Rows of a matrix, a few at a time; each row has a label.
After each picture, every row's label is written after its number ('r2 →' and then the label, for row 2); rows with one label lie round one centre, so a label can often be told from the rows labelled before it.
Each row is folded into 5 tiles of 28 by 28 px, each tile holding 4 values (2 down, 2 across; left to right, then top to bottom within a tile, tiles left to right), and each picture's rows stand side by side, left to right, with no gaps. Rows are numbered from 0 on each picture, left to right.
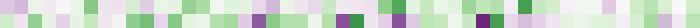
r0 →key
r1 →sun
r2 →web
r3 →web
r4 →key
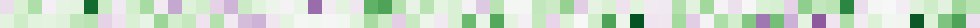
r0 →key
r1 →web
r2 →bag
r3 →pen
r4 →pen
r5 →web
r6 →pen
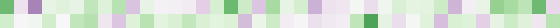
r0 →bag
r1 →key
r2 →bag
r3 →bag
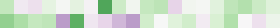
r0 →web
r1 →bag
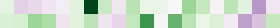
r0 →key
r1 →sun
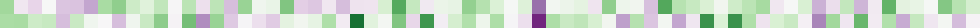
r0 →web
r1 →web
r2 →pen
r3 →sun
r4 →web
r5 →sun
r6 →web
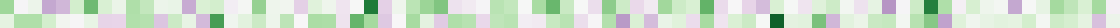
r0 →key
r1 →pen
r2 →key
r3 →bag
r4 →web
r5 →pen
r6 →key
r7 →bag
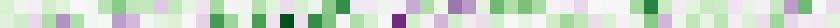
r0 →web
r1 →pen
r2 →sun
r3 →bag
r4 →key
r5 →web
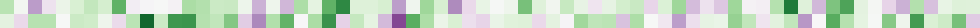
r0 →bag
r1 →sun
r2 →sun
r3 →bag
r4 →web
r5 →key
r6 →pen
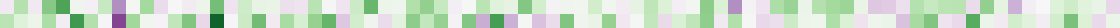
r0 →sun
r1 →pen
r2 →key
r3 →web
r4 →key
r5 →bag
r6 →bag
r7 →bag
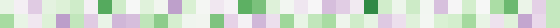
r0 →web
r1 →web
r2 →key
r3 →key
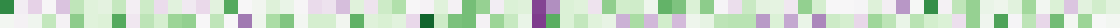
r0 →pen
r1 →key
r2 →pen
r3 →sun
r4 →web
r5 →web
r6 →key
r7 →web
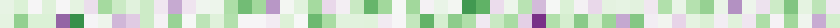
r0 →web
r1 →bag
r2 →key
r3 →sun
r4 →web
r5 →bag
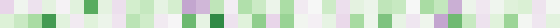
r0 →key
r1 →pen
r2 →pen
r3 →bag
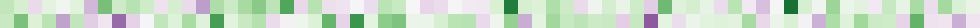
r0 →web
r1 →pen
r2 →pen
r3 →key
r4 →web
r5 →key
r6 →web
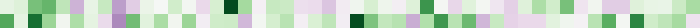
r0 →sun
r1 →key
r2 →pen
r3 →web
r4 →pen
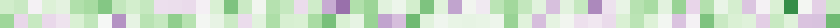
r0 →bag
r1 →key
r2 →key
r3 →bag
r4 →bag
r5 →key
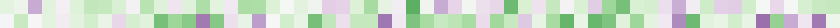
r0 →bag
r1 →web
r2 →key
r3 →key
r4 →sun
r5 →web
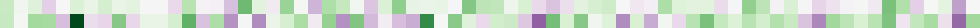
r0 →pen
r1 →web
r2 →web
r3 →sun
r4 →web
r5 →sun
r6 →sun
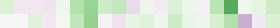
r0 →bag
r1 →key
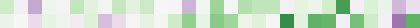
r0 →bag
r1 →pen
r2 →sun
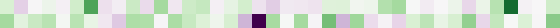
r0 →key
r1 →sun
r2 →web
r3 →key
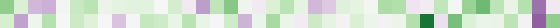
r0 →bag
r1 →key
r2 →bag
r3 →sun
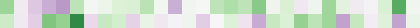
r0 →pen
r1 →bag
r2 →web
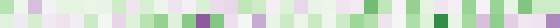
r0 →bag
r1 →web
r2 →key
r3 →web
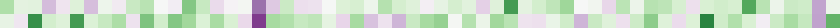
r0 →pen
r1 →sun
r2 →web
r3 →key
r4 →bag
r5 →sun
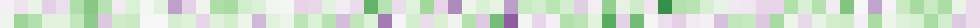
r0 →key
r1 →bag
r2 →key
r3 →web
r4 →web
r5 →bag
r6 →bag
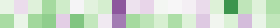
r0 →sun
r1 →key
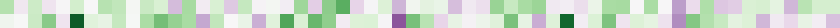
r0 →pen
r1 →web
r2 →sun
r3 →bag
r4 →sun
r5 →web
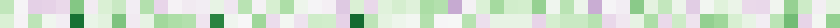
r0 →pen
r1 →pen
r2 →pen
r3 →bag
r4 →bag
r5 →key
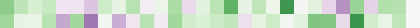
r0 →web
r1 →key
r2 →pen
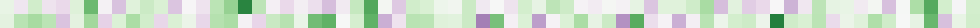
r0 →key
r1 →bag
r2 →key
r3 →web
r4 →web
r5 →pen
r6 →key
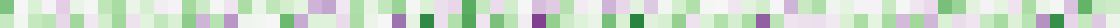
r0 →pen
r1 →web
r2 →bag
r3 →sun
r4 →pen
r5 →web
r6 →web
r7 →web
